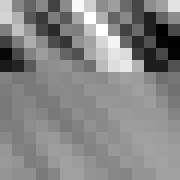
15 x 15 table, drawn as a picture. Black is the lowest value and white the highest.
The top middle is the ninth with the highest average. On average the colour sits 50% of the way up the scale. The bottom right is the calmest part. Streaks slant down to the right. The ninth with the lowest average is the top right. A horizontal seam about 40% of the way down splits the table, and the bottom part is calmer.
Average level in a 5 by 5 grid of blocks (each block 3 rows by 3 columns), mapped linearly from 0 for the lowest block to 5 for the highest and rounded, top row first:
4 2 5 2 2 / 1 3 4 4 0 / 3 3 3 4 3 / 3 3 3 4 4 / 3 3 3 3 4
